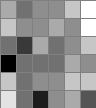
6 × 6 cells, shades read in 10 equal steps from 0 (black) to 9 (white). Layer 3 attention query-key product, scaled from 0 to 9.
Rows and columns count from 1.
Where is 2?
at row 3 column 2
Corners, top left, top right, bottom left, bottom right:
6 9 8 3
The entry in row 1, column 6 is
9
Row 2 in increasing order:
5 5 5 6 7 9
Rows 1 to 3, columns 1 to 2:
6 4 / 7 5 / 4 2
